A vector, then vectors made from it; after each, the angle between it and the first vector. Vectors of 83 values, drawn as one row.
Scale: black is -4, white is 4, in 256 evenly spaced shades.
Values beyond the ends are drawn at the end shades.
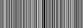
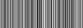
nearly opposite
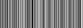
orthogonal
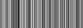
partly aligned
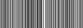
nearly opposite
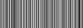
partly aligned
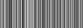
partly aligned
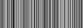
partly aligned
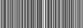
nearly opposite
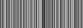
nearly parallel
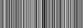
nearly parallel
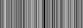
nearly parallel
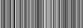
partly opposed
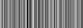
orthogonal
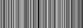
orthogonal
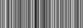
partly aligned
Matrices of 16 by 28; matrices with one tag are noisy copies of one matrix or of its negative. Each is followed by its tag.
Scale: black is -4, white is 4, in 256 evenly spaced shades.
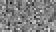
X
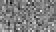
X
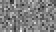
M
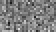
X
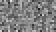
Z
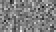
M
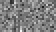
M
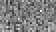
X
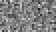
Z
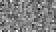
Z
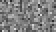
Z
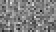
X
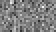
M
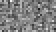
Z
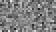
Z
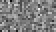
Z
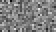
Z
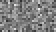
Z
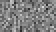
M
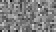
Z
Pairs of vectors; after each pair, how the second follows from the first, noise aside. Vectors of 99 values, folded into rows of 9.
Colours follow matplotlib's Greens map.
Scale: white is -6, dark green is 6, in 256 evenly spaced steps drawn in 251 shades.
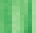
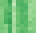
wrapped around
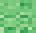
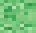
wrapped around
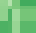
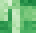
scaled up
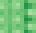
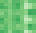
negated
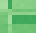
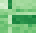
scaled up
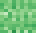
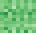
negated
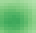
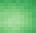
negated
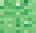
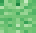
negated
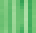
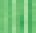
wrapped around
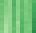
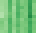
wrapped around
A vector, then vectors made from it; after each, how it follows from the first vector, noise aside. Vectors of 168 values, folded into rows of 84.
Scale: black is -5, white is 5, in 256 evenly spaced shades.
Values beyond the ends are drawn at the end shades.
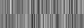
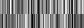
scaled up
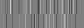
partly zeroed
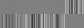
partly zeroed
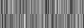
wrapped around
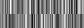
scaled up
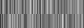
wrapped around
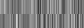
wrapped around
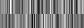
scaled up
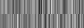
wrapped around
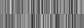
copied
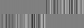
partly zeroed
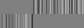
partly zeroed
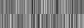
wrapped around
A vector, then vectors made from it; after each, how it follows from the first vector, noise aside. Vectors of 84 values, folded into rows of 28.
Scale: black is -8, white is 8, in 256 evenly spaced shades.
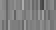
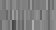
reversed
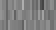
copied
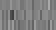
wrapped around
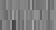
reversed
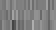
reversed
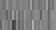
reversed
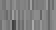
reversed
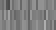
wrapped around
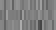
wrapped around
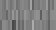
reversed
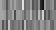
scaled up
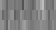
sign-scrambled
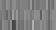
reversed
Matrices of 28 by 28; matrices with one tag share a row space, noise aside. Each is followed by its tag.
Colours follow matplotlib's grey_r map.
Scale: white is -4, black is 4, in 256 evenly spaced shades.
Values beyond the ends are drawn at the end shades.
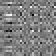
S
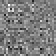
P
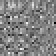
P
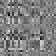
P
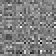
S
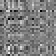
P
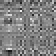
S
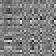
S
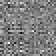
P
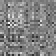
P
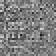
P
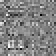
P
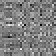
S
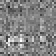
P
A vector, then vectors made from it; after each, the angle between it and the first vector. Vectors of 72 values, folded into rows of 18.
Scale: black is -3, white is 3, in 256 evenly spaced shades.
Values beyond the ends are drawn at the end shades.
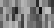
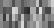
nearly opposite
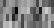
nearly parallel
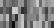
partly opposed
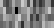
partly aligned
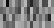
orthogonal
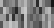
nearly parallel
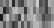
partly opposed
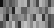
orthogonal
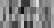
partly opposed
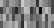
nearly parallel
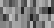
orthogonal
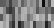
orthogonal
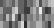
nearly opposite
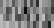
orthogonal
